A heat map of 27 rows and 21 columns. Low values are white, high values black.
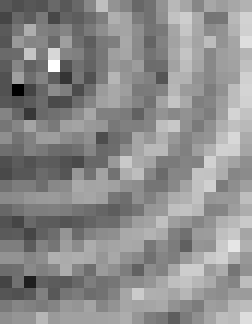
Roughest part: top left. Ninth with the highest average: top left. Odd patch: rougher, in the top left. Slope: up to the left. Rings: centred on the top left.
